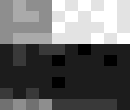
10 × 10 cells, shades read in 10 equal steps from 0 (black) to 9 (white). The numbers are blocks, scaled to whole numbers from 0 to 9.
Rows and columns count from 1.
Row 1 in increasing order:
5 5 5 6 8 8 8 9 9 9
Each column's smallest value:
1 1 1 1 0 1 0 1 0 1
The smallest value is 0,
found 4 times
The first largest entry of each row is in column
5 6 5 8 2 2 1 1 1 2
